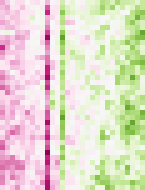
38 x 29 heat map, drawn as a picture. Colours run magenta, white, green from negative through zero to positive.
Values rise toward the right. The bottom left is the ninth with the lowest average. Streaks run downward. Columns 10 and 13 stand out from the rest.
